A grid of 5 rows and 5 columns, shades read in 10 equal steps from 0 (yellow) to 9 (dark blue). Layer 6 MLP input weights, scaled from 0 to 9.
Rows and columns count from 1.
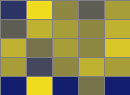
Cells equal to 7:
1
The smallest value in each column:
2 0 3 2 1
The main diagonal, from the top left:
8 2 3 2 9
